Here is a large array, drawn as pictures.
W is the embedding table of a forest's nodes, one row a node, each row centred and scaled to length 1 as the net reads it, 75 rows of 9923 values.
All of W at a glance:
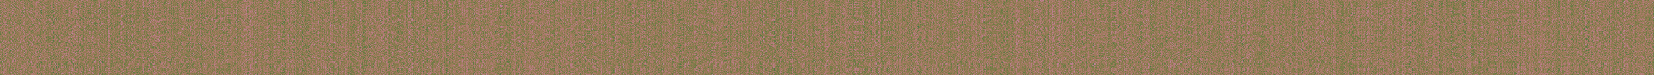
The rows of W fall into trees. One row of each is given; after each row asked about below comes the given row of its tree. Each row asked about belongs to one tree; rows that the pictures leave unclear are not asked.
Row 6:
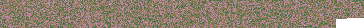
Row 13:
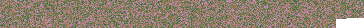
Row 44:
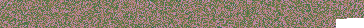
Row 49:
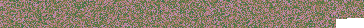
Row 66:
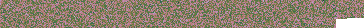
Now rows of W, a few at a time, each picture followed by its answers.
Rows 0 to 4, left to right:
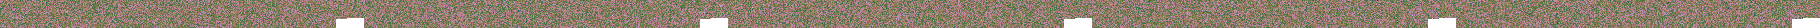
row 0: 44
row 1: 6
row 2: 49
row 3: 6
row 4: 49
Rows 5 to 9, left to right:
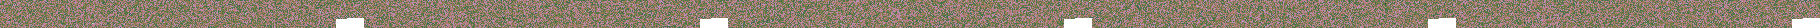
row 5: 6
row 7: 49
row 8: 13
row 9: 6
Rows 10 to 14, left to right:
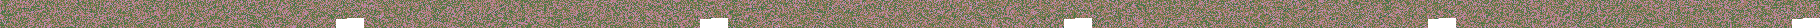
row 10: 13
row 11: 49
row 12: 13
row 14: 6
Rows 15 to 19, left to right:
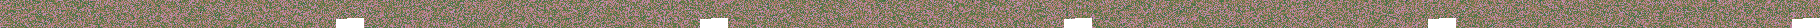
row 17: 44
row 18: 13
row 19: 66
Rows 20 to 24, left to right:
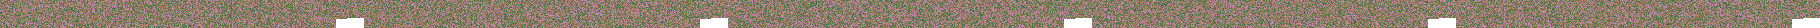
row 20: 66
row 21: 49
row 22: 49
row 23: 44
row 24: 49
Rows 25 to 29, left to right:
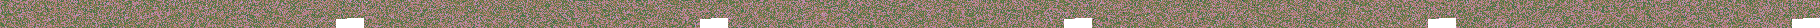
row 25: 13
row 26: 6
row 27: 6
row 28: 44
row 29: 13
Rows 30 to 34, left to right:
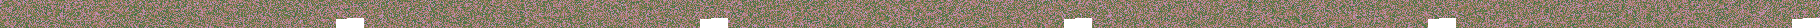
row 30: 6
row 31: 49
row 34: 13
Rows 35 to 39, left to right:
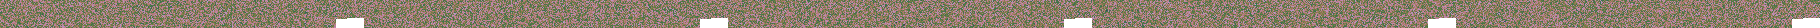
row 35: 66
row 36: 49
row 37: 49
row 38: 6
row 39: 6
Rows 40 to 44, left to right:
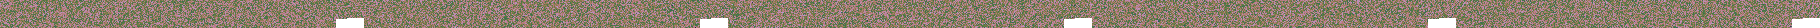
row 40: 49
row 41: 49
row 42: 13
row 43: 66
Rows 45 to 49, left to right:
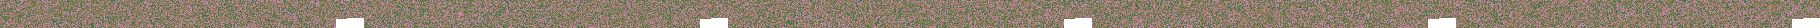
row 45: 66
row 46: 6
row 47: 6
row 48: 13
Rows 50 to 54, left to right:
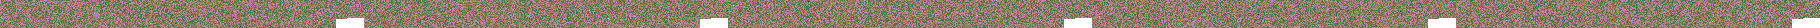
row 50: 6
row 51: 66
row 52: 49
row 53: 6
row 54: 49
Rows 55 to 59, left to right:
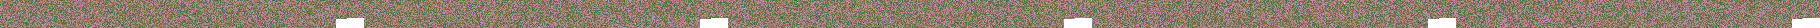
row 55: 6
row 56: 66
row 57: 44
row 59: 13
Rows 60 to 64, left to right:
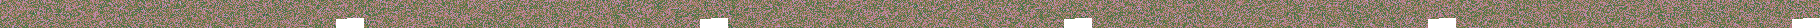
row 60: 6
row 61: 13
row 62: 13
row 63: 66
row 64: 66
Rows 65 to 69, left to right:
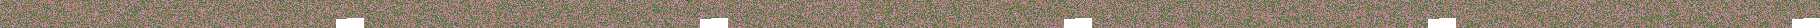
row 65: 6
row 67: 66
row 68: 49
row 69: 49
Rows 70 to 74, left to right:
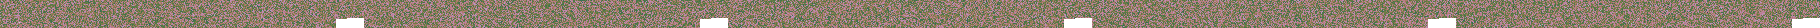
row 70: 49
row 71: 6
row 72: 49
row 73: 66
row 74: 13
